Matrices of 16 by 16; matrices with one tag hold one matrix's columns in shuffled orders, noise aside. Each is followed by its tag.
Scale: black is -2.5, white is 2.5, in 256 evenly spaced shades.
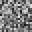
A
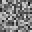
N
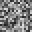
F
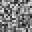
A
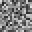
N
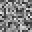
F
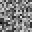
F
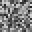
A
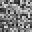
A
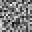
F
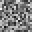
N
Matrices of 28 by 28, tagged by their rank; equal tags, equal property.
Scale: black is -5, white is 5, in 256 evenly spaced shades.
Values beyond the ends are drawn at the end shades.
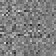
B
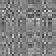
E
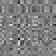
E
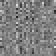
B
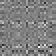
E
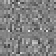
B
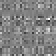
E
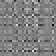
E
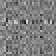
E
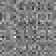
B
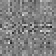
B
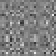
E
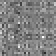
B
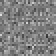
B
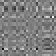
E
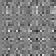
E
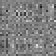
B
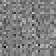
B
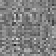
B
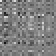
E
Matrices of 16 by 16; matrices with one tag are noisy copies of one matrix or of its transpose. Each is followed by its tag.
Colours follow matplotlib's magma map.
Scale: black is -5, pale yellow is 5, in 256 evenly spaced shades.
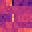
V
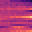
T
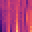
T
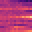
T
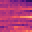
T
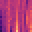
T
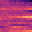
T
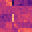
V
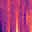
T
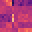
V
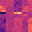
V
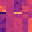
V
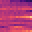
T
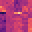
V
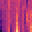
T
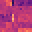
V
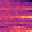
T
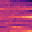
T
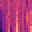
T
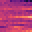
T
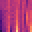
T
